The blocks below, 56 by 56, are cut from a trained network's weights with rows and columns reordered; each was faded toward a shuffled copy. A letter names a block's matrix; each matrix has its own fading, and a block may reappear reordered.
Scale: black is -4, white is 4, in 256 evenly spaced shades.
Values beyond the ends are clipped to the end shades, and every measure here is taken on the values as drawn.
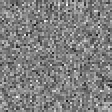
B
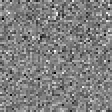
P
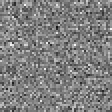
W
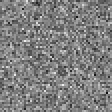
B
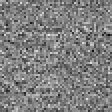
B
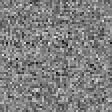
B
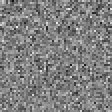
B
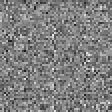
W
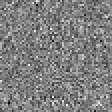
W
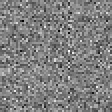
P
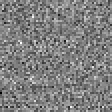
B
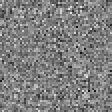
W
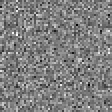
W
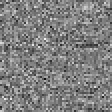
B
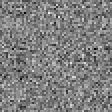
B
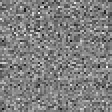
P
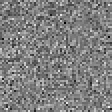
W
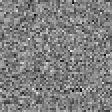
B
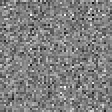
P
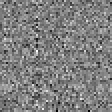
P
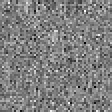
P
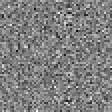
P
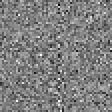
P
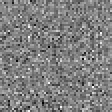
P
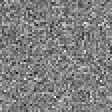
B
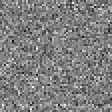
B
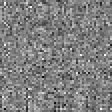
P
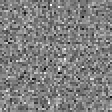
P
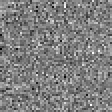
W
